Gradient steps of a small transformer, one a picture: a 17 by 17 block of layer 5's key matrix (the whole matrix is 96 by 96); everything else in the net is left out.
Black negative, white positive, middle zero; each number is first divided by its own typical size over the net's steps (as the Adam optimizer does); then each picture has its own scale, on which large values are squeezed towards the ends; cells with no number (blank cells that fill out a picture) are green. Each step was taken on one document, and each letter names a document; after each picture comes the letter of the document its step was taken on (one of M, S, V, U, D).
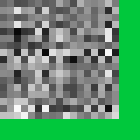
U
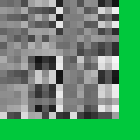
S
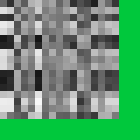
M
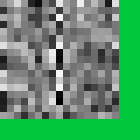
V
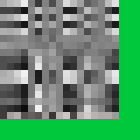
S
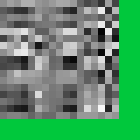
U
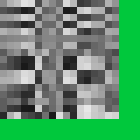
S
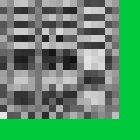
S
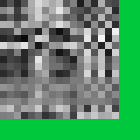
U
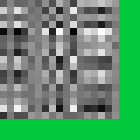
U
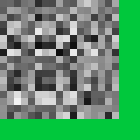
M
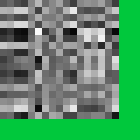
U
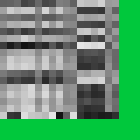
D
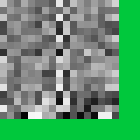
M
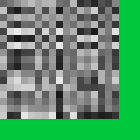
D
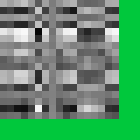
U
